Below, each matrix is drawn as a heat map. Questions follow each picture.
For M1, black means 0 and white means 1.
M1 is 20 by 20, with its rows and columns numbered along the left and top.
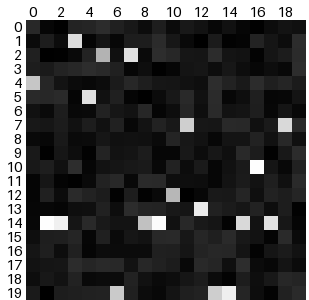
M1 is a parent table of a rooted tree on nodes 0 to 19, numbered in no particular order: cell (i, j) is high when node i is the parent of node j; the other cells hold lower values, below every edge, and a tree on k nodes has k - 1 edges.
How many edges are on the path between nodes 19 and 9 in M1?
2
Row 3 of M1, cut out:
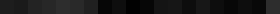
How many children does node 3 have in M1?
0
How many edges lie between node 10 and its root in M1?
3
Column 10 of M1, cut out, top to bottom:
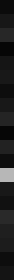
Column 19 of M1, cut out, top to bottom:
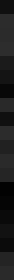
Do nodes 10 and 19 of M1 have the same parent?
no
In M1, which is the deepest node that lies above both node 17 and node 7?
14
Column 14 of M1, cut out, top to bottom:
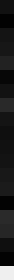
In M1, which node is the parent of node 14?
19
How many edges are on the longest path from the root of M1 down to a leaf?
5
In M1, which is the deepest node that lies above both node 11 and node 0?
2
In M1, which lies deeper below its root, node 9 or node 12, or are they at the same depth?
the same depth
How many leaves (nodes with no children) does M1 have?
10
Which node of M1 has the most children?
14
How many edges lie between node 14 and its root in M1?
1
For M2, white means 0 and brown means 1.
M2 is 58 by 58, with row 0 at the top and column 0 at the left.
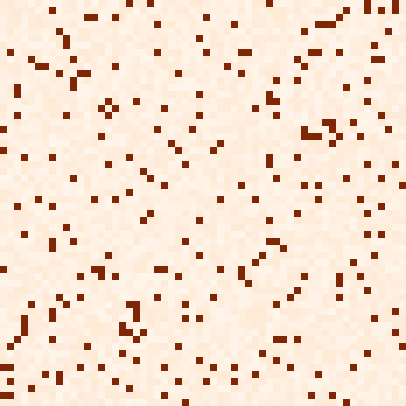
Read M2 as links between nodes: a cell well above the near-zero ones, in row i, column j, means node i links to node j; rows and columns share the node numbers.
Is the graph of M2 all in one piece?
yes
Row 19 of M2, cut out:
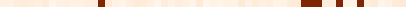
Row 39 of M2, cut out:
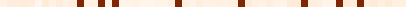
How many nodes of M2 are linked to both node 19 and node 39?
4
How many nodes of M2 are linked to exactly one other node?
3
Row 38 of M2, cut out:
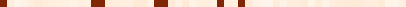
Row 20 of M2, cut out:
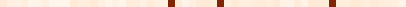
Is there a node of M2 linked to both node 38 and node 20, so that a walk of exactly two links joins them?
yes
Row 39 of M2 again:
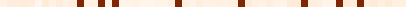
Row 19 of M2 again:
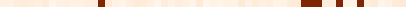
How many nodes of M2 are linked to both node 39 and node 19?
4
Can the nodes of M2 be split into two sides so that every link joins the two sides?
yes
